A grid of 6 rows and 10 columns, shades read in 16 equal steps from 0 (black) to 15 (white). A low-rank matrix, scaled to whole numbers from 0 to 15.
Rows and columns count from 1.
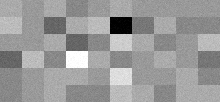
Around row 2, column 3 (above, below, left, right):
10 10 9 10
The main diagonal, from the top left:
10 9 10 15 9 11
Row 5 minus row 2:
-3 0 4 0 -2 13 2 -1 2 0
